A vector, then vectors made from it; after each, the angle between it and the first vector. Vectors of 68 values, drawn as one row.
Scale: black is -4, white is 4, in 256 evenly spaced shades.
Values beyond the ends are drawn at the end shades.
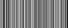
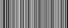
nearly parallel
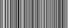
partly opposed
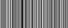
orthogonal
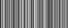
partly opposed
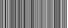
nearly opposite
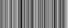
partly opposed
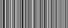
partly aligned
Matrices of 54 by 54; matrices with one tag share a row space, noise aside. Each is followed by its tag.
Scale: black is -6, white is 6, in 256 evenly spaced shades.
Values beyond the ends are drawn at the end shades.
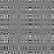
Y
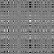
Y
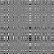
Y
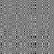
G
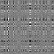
Y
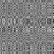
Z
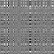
Y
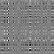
Y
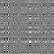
Y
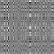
Y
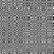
Z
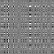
Y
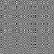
G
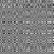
Z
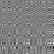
Z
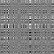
Y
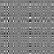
Y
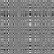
Y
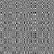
G
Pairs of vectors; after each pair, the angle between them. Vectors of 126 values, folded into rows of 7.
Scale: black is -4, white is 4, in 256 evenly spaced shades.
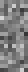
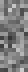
nearly parallel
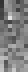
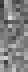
nearly parallel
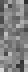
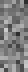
partly aligned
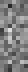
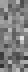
partly aligned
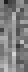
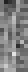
nearly parallel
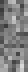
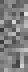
partly aligned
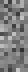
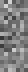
nearly opposite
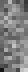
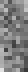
nearly opposite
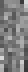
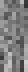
nearly opposite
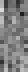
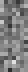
partly aligned
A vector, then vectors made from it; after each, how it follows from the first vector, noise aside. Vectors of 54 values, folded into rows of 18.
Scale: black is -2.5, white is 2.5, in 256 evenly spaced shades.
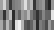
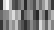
wrapped around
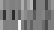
partly zeroed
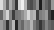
wrapped around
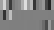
partly zeroed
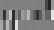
partly zeroed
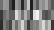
wrapped around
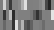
partly zeroed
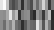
wrapped around
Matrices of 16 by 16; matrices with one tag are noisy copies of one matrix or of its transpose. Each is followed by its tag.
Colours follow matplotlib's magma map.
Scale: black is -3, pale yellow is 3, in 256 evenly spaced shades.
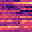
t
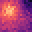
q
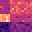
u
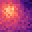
q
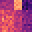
u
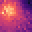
q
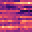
t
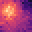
q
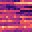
t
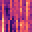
t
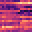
t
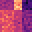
u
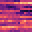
t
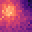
q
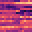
t
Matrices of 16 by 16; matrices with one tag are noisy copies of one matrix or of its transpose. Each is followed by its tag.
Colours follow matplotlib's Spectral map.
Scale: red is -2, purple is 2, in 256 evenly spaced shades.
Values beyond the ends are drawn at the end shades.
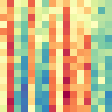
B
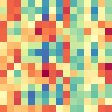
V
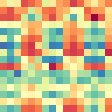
V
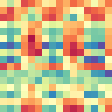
V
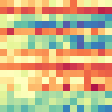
B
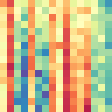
B
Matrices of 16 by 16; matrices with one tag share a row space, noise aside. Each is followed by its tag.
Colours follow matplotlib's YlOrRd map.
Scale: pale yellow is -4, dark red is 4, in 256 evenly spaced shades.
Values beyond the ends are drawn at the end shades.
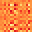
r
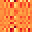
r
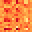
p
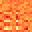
p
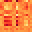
p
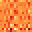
r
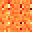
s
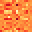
p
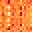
s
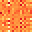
s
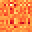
r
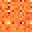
s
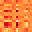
p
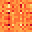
s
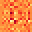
r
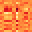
p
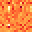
s
